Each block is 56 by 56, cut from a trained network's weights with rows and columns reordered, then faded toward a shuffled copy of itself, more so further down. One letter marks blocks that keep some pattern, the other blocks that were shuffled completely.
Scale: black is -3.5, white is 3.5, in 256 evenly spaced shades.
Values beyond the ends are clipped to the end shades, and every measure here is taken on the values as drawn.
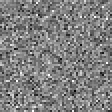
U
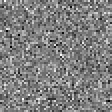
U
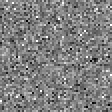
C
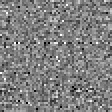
U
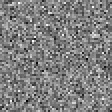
C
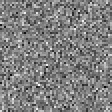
C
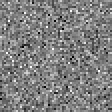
C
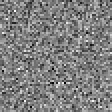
U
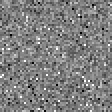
C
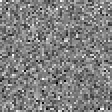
U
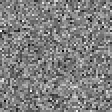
C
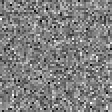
C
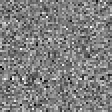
U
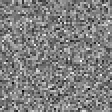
C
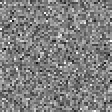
C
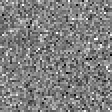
C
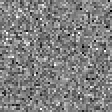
C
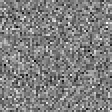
U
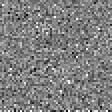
U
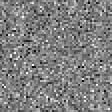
C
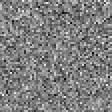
C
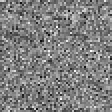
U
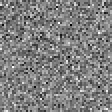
U
